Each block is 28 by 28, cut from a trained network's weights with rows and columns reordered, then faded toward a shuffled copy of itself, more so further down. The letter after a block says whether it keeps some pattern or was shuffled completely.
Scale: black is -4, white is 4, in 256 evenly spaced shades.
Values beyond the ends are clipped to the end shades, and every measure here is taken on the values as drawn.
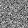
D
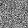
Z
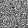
D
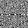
Z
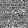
Z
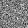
D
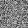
Z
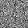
Z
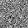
Z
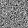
D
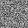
Z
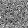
D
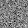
D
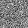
D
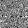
Z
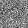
D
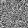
Z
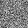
D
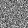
D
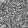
Z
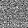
Z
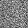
Z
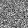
Z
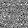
Z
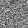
Z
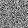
D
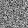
D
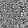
Z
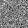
D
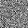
Z
